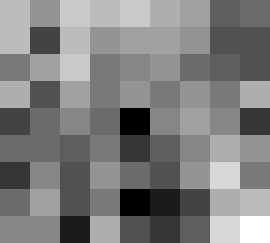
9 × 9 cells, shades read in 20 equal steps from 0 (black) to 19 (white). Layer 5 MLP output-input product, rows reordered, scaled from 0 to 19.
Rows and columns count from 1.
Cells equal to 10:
8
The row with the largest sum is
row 1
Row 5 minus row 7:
1 -2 4 -3 -8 4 1 -6 -5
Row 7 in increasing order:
4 6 6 8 9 10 11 11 16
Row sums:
109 91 87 93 67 77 81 69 87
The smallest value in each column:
4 5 2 8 0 2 5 6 4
